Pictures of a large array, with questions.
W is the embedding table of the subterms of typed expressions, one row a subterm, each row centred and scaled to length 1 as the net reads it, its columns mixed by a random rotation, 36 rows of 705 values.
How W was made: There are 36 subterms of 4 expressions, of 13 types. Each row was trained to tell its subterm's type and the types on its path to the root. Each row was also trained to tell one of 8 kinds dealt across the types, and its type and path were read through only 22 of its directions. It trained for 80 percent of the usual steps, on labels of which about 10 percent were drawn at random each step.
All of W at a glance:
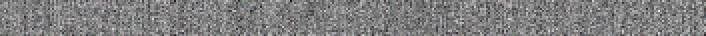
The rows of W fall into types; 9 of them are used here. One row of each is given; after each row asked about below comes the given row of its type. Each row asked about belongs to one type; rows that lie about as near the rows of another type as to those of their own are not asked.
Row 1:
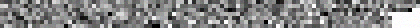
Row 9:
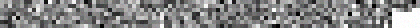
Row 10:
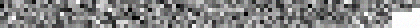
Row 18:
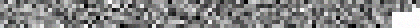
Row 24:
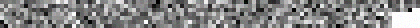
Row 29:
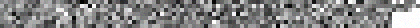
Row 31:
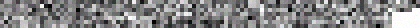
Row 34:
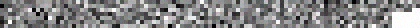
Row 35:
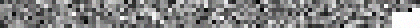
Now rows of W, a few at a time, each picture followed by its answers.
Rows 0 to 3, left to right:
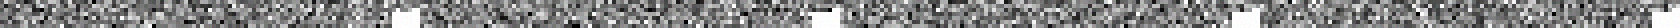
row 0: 34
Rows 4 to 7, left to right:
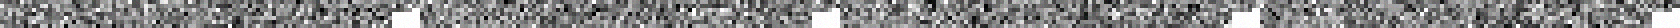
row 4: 1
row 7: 24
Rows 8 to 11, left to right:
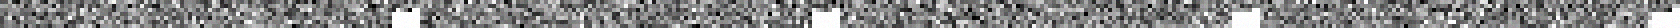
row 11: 10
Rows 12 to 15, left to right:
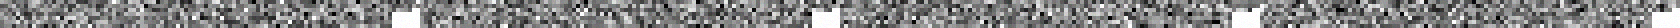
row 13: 9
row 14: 31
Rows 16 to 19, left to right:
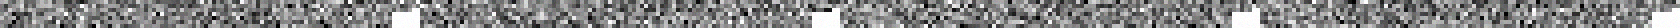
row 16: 29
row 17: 1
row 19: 10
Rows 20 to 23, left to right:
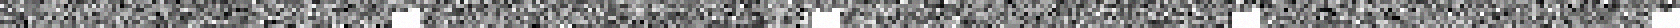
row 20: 1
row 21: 34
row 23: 10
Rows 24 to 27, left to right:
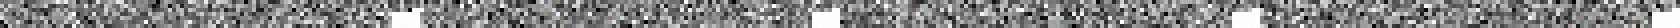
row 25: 9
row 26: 35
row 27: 34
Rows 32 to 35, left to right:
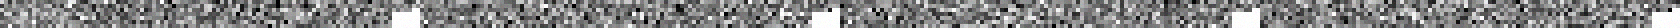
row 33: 24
